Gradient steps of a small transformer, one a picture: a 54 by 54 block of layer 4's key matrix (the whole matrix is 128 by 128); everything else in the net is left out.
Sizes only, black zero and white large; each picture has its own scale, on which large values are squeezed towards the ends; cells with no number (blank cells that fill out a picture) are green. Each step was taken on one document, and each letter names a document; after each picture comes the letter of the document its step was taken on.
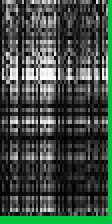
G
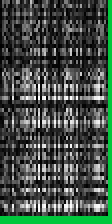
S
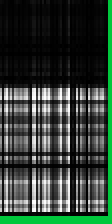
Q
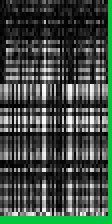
G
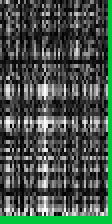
G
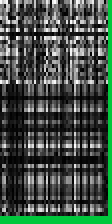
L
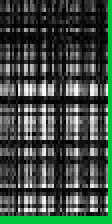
G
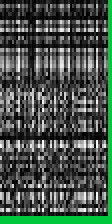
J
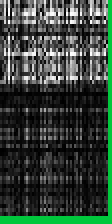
L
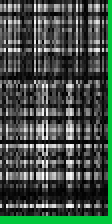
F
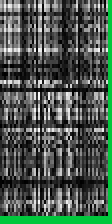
F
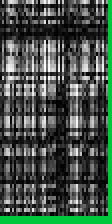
G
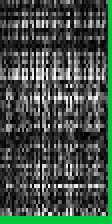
S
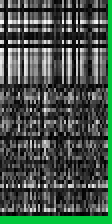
J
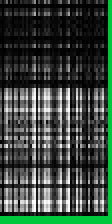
Q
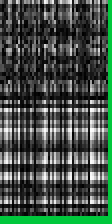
L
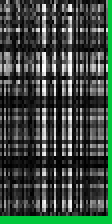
G
